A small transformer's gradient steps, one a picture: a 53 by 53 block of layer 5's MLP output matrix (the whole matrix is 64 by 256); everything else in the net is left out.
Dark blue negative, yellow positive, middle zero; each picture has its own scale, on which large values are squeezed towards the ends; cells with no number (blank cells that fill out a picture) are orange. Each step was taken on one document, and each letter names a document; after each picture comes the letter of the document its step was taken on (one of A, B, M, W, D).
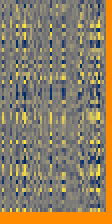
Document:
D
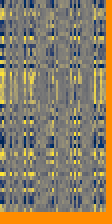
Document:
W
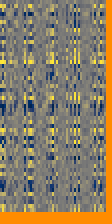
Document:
W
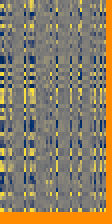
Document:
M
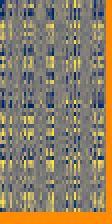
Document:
W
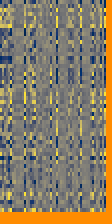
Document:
M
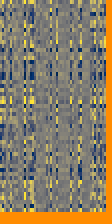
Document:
M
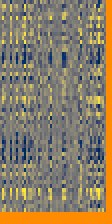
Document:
D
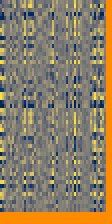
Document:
W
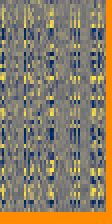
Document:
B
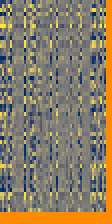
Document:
M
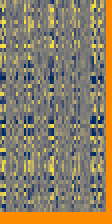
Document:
B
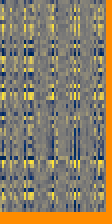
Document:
W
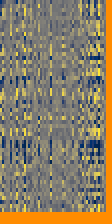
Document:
D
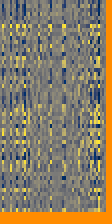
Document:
D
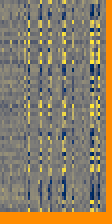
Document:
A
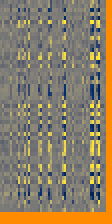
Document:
A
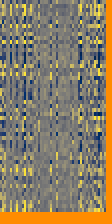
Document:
D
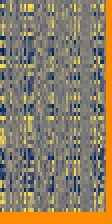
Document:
W
